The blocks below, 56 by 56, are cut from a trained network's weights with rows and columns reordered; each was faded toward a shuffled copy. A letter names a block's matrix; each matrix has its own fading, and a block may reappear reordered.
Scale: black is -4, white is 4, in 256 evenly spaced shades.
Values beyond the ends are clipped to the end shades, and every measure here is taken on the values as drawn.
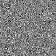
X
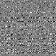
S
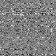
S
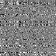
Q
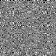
S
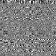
Q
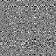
S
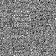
X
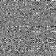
Q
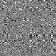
S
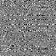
Q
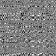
Q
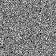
X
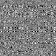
S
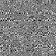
S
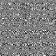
Q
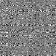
Q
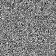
X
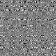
Q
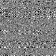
S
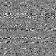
Q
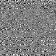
Q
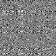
S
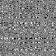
S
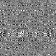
Q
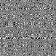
S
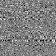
S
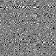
S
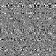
S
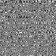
Q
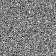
X
